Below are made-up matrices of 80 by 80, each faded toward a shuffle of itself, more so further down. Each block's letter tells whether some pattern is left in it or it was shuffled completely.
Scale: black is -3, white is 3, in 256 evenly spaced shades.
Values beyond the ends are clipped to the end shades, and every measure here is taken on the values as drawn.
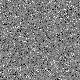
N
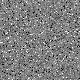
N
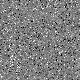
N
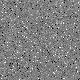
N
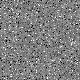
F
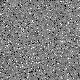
F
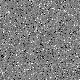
N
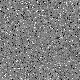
N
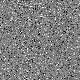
N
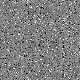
F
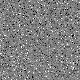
F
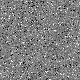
N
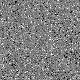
F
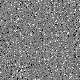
F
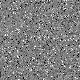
F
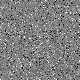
N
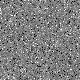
N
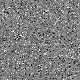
F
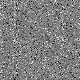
F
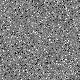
N
